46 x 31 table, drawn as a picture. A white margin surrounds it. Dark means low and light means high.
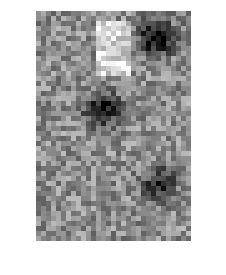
The halves do not mirror each other. In the top middle lies a patch that is higher than the rest. No overall slope runs across the table. There are three dips. The top middle is the ninth with the highest average. No single row or column stands out from its neighbours. The top right is the ninth with the lowest average.
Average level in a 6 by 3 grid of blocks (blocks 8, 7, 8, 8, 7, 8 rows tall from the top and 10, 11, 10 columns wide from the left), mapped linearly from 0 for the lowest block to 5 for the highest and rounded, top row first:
3 5 0 / 3 5 3 / 3 1 3 / 3 3 3 / 3 3 1 / 3 3 3
